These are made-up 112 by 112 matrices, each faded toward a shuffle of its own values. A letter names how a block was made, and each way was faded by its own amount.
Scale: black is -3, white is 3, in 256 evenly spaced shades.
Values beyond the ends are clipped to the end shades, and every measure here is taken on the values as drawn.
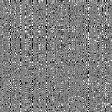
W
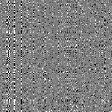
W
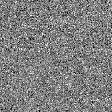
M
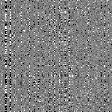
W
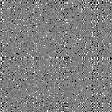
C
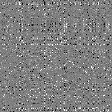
C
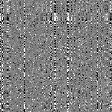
W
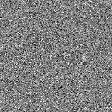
M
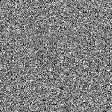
M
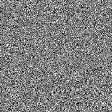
M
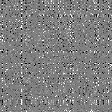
C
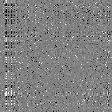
C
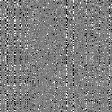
W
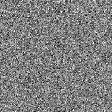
M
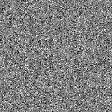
M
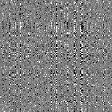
W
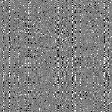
W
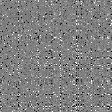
C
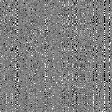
W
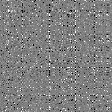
C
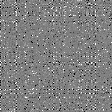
C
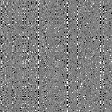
W
